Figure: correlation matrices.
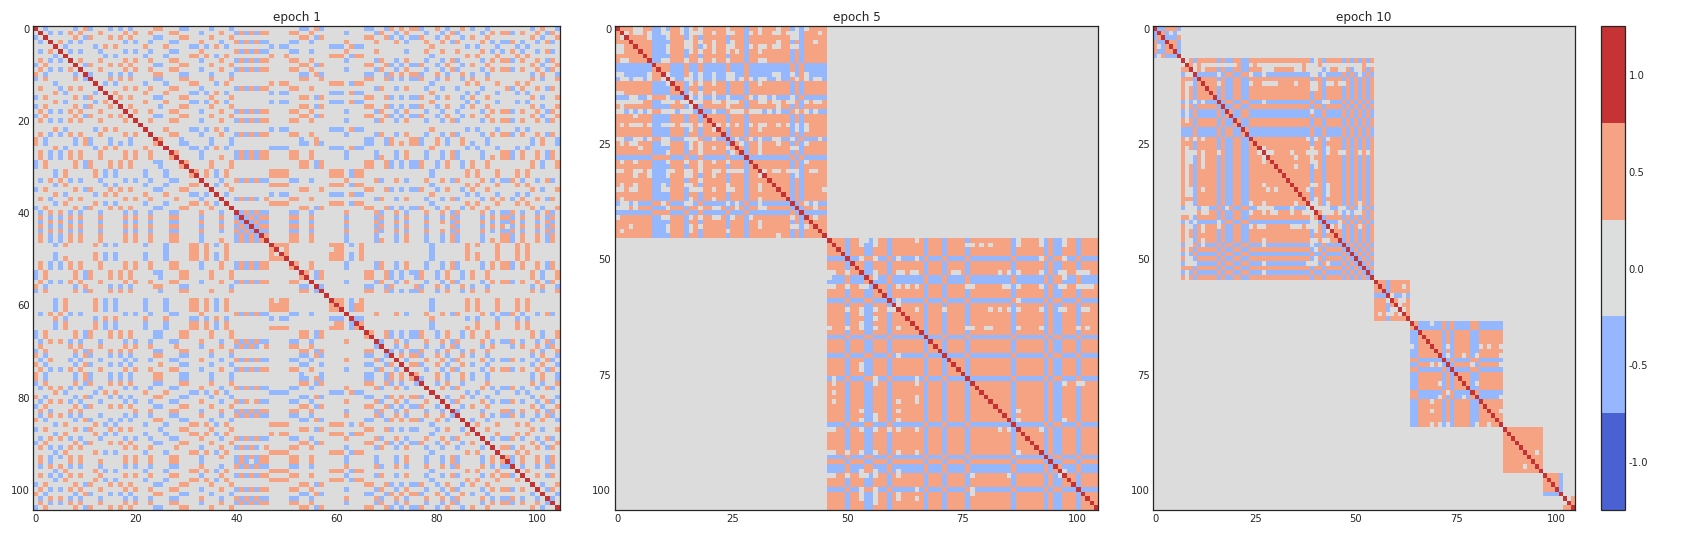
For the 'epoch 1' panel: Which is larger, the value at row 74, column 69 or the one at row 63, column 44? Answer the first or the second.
the first
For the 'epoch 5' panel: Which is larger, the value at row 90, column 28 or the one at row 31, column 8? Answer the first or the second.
the first
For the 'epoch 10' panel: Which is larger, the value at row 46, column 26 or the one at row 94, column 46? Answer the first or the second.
the first
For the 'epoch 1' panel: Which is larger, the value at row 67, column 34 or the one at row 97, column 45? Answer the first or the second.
the second
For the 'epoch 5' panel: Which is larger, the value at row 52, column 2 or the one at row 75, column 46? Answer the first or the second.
the second
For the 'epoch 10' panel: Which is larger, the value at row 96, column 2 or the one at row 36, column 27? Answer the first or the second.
the second
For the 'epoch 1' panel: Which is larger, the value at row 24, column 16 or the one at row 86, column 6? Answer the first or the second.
the second
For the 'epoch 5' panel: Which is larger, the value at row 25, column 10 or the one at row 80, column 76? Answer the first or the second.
the first
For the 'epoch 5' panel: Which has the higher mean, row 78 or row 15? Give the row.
78
